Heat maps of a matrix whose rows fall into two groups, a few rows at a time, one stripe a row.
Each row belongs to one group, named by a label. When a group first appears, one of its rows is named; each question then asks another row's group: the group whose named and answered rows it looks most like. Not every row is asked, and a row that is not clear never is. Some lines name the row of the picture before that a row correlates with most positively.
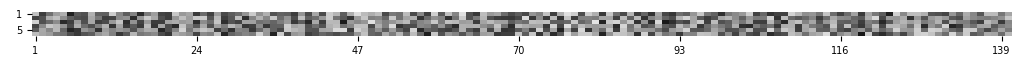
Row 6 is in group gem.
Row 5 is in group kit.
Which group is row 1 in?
gem
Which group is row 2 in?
kit
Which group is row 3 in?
gem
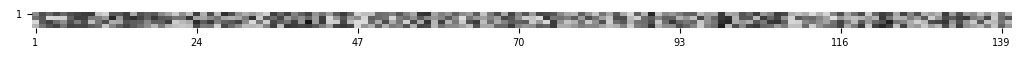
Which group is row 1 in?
gem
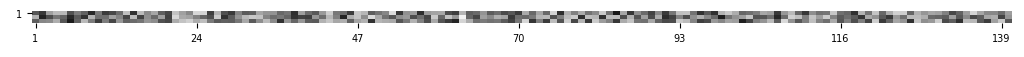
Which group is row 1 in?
kit
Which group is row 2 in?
gem
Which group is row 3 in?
kit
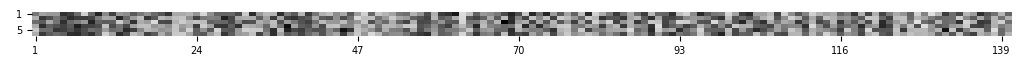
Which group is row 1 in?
kit
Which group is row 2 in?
gem
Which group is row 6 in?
gem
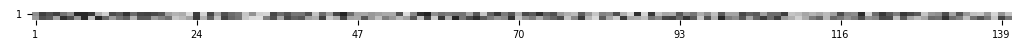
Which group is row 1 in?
gem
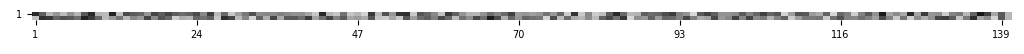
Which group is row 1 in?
kit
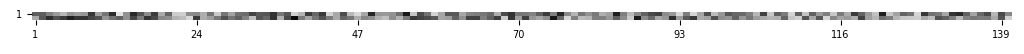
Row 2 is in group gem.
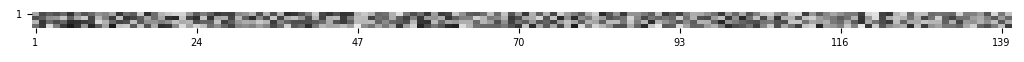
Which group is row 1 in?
gem
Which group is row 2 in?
kit
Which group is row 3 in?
gem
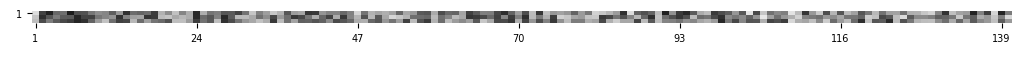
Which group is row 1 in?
gem
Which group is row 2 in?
gem
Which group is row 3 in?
gem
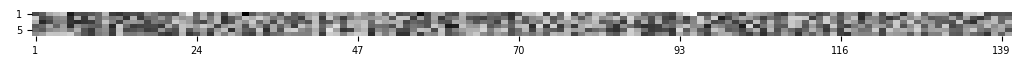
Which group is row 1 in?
kit
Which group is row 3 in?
gem
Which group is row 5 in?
kit
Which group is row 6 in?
kit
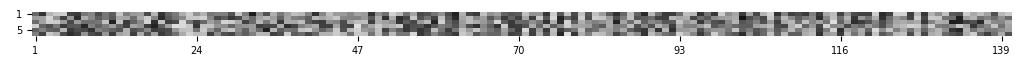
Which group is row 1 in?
kit
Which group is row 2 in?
kit
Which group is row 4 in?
gem
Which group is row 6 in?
kit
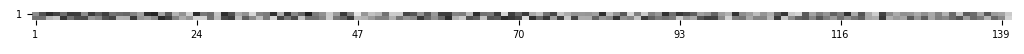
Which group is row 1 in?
gem
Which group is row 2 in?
kit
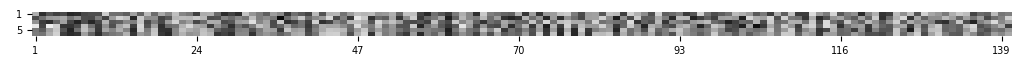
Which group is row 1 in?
gem
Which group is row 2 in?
kit
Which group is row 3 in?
gem
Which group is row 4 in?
kit
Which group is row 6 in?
kit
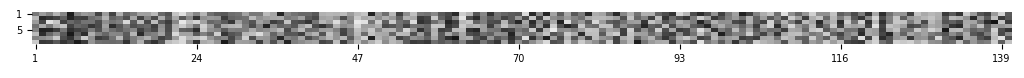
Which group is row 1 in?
kit
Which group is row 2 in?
gem
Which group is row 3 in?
kit
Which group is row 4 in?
kit
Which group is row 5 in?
gem
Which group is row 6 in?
gem
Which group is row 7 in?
kit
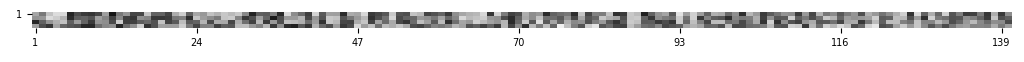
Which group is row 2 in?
kit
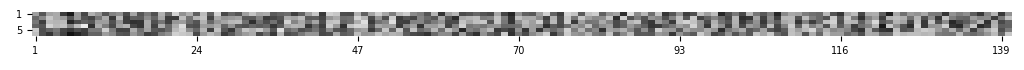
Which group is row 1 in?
gem
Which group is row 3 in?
kit
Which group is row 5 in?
gem
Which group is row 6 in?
gem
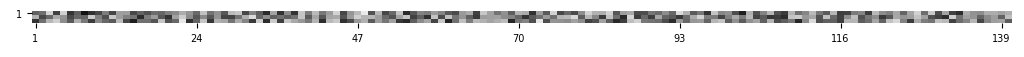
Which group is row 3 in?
kit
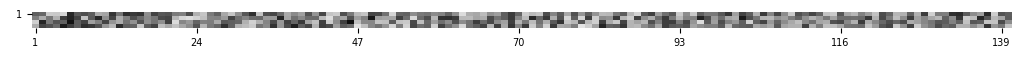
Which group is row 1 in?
kit
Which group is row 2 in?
kit
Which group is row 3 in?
gem
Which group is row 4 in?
gem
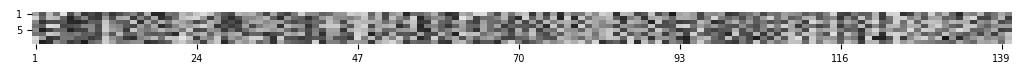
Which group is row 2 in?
kit
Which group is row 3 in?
gem
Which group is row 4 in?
kit
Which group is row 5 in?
gem
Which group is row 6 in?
kit
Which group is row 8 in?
gem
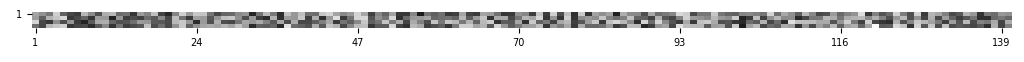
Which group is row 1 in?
kit
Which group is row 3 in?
gem
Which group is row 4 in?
kit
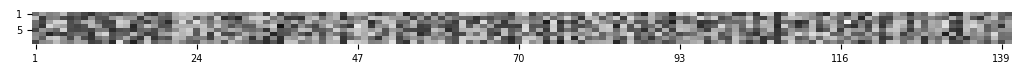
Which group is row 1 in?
kit
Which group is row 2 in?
gem
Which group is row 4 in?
kit
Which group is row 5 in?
kit
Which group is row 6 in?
gem
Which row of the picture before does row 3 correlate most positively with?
1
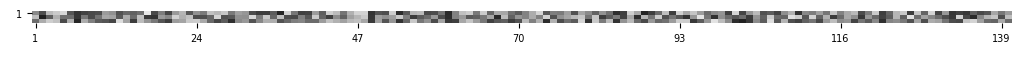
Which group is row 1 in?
kit
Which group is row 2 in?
gem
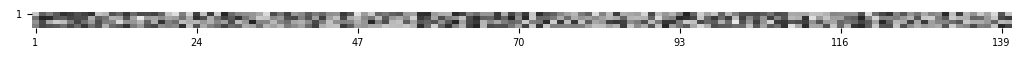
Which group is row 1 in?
gem
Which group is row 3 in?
kit
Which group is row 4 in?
gem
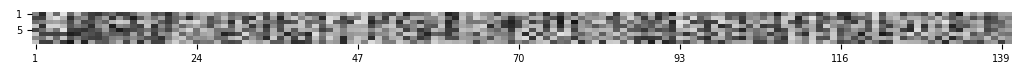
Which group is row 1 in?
kit
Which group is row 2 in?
kit
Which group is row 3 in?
kit
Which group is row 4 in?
kit
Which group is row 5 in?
kit
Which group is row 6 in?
gem
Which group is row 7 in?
kit
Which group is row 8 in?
gem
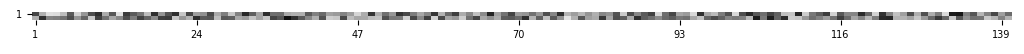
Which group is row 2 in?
gem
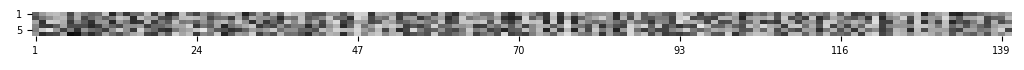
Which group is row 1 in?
kit
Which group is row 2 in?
kit
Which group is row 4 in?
gem
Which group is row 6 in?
gem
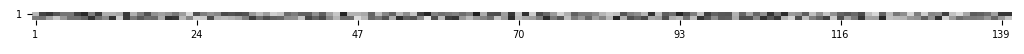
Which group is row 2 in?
kit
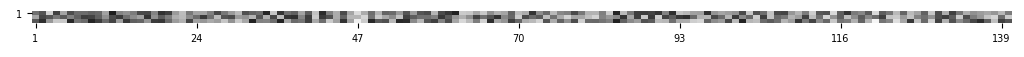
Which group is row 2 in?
gem
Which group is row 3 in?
kit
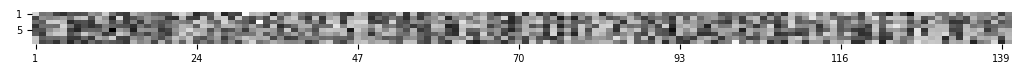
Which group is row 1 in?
gem
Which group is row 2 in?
kit
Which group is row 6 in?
kit
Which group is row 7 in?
gem
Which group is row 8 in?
gem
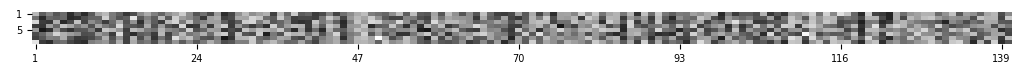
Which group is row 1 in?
gem
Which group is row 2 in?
gem
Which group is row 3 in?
gem
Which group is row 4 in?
kit
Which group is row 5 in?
gem
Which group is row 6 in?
kit
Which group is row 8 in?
gem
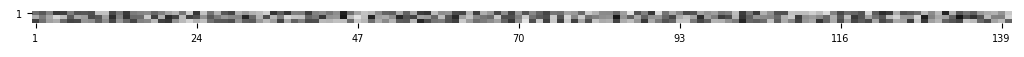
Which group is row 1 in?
gem
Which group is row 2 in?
kit
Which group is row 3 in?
kit
